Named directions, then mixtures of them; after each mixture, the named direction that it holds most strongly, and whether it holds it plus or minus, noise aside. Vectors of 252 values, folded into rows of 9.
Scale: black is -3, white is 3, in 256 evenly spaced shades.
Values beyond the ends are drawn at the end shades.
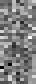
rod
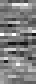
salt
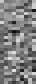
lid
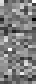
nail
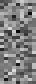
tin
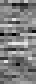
salt, minus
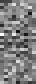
tin, plus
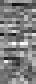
salt, minus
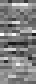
salt, plus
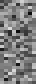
tin, plus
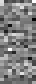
nail, plus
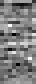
salt, minus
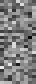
rod, minus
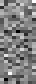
tin, plus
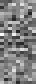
tin, plus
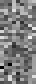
rod, plus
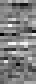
salt, minus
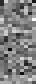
nail, minus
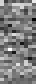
nail, plus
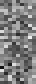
rod, plus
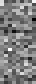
nail, plus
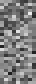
tin, minus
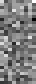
nail, plus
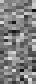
lid, plus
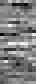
salt, minus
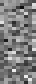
lid, plus
